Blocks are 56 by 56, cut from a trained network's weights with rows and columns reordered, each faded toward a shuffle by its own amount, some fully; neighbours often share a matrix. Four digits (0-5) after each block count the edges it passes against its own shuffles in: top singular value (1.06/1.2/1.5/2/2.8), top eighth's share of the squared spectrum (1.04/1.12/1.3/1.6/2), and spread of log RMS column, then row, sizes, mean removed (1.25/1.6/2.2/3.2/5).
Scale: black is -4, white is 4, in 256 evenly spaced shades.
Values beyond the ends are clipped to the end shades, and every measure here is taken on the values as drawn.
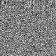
3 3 1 1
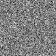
1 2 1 0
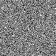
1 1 0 0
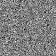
1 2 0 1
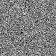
0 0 0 0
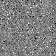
0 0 0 0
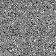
1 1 1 0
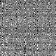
2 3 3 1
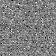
1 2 1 0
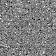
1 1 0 0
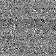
2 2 2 1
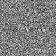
3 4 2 1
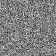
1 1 0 0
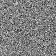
0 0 0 0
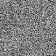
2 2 1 1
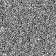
0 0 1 0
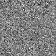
2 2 1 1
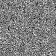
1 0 0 0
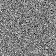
0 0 0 0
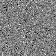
0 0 0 0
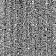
3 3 0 2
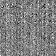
3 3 0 2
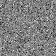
0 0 0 0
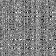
3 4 0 3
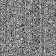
2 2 0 0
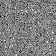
0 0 0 0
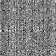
3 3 0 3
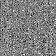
1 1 0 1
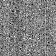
2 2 0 1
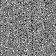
1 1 0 0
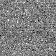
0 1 0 0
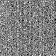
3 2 0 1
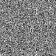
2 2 1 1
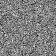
0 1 0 0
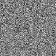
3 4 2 1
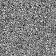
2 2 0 0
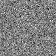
1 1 0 0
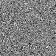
1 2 0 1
